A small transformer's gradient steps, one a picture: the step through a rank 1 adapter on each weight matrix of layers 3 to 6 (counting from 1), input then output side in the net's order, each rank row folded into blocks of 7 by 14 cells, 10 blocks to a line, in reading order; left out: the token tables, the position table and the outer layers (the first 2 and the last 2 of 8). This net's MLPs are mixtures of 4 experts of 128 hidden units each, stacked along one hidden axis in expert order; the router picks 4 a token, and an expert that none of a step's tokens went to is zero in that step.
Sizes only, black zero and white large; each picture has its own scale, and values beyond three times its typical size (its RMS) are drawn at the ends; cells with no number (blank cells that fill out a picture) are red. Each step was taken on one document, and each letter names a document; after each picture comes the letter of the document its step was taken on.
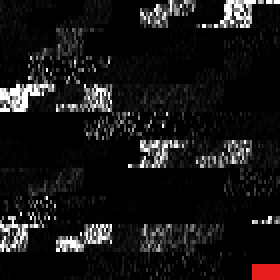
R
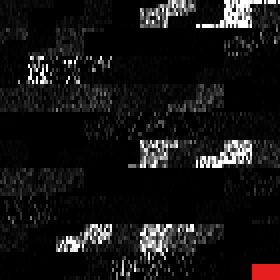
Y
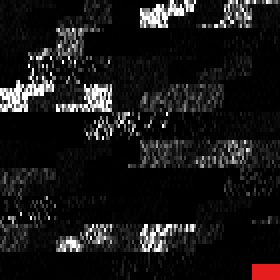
R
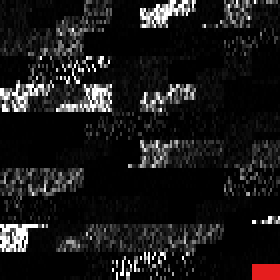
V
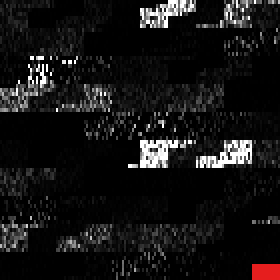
Y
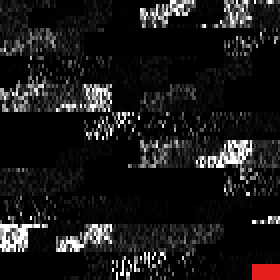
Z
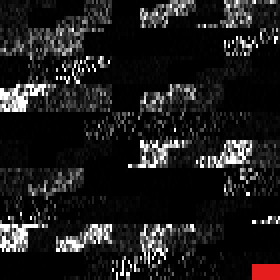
V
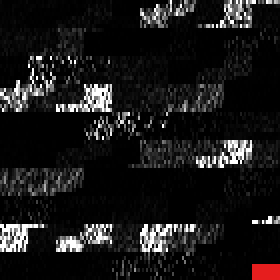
R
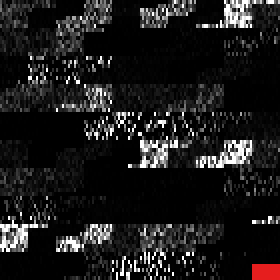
Z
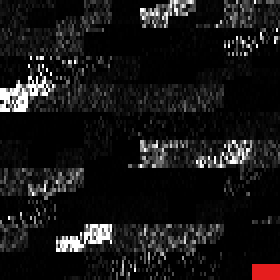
Z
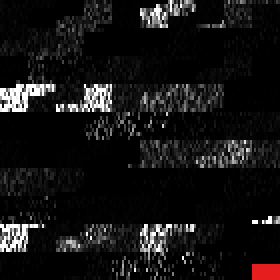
R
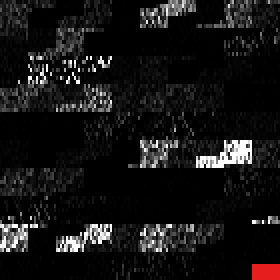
Y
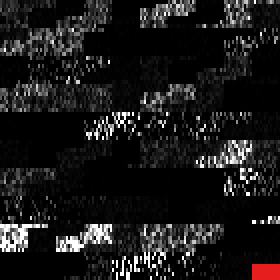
Z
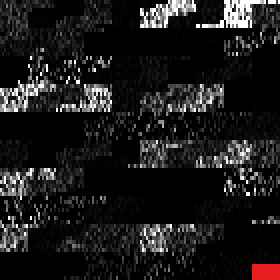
Y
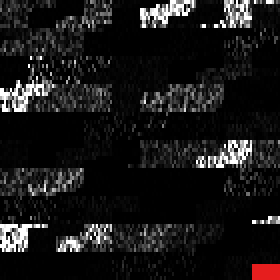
Z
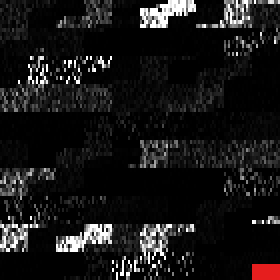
Y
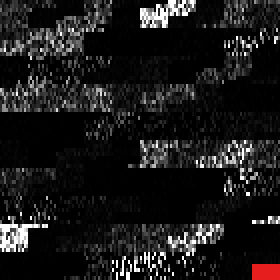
Z
